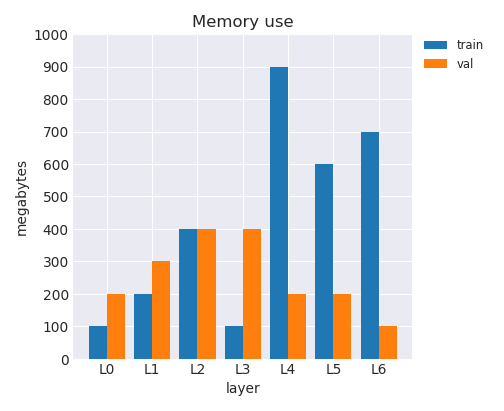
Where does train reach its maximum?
L4
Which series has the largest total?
train
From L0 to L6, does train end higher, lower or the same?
higher
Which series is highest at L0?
val
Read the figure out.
Title: Memory use
x-axis: layer, ticks L0 L1 L2 L3 L4 L5 L6
y-axis: megabytes, ticks 0 100 200 300 400 500 600 700 800 900 1000
Legend: train, val
Values:
train: 100 200 400 100 900 600 700
val: 200 300 400 400 200 200 100
